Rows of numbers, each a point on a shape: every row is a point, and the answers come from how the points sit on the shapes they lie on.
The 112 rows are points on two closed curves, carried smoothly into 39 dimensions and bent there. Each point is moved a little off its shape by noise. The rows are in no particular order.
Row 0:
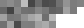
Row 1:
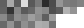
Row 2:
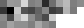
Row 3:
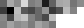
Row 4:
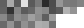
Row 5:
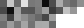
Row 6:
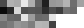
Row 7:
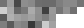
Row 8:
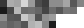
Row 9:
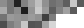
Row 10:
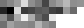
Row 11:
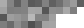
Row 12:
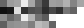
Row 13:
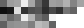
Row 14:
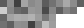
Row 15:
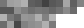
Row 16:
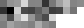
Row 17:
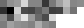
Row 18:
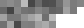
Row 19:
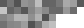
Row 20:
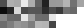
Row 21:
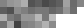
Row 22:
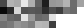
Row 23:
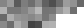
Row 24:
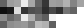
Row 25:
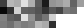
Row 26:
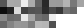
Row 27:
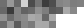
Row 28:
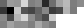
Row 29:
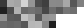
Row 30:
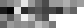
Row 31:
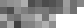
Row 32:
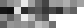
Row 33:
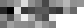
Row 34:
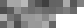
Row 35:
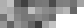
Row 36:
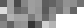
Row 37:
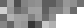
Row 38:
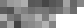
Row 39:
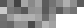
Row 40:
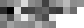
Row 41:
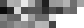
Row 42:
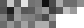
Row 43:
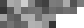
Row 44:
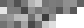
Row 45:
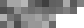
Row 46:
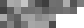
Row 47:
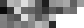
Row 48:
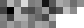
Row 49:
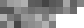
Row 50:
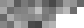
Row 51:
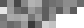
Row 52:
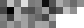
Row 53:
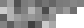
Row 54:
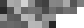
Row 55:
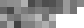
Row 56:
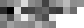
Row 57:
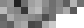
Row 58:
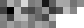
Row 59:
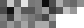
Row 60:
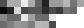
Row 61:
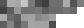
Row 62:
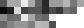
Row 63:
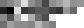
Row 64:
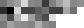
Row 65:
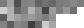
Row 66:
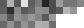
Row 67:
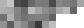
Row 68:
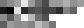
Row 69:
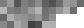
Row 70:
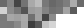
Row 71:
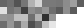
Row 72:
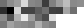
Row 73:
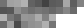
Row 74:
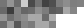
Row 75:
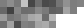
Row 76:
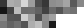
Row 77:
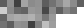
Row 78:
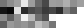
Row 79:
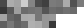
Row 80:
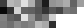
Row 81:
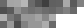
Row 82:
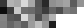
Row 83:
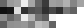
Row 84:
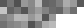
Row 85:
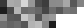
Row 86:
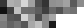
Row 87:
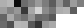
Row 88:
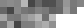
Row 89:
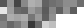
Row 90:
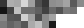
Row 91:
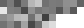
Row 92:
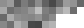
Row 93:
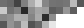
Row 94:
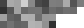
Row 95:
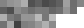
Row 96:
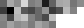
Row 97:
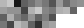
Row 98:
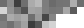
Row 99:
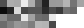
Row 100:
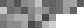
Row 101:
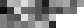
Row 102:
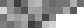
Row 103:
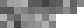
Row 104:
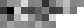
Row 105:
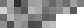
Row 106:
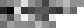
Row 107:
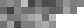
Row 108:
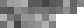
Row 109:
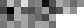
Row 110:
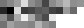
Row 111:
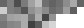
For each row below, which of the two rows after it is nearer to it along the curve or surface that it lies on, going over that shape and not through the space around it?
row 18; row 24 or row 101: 101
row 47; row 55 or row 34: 34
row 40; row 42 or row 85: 42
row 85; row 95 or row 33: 95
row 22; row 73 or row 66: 73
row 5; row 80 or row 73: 73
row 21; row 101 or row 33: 101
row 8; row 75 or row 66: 75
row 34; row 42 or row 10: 42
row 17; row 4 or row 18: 4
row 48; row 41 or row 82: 41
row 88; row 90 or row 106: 90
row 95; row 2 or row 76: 76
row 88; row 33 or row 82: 82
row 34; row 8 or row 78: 8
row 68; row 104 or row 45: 104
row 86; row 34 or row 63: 34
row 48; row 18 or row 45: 18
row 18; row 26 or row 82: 82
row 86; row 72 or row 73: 73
